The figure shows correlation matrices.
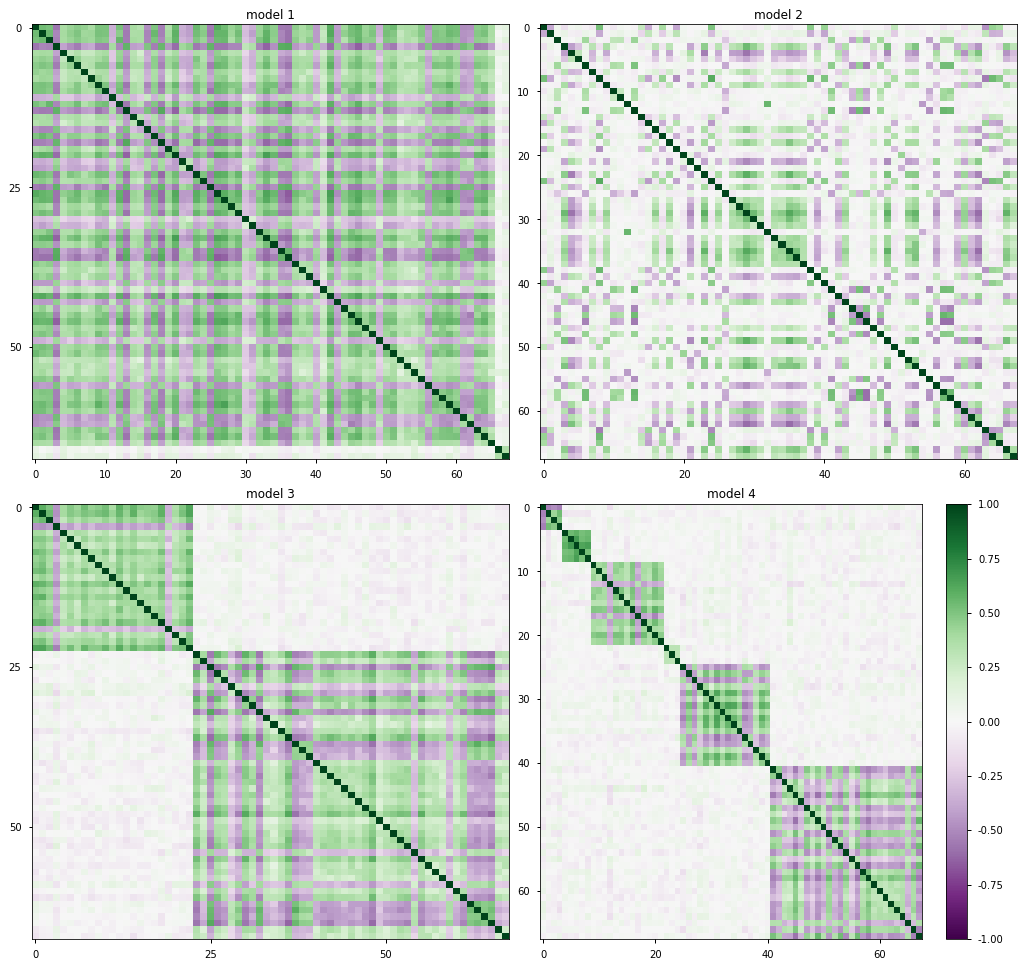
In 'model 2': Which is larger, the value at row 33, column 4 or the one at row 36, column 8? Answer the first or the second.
the second
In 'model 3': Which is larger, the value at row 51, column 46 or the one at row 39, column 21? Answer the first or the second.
the first
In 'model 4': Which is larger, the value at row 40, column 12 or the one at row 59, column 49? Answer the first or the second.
the first
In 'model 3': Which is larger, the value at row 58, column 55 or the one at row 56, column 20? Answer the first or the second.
the first
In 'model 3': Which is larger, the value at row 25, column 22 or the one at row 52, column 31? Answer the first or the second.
the second
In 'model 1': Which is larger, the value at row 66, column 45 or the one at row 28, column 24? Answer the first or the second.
the second
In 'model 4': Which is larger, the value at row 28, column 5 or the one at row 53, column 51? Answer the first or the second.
the first
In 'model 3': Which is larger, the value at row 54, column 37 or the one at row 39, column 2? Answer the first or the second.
the first
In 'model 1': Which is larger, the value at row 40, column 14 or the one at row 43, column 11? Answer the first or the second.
the second
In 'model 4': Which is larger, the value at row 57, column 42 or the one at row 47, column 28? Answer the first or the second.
the second
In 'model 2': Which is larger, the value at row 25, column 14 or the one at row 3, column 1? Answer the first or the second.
the second
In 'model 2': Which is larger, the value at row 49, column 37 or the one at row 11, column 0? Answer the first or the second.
the first
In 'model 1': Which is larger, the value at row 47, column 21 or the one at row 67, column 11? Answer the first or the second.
the second
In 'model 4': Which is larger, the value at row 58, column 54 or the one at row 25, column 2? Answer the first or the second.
the first
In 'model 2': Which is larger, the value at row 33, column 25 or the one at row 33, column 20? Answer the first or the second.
the first
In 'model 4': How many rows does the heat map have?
68
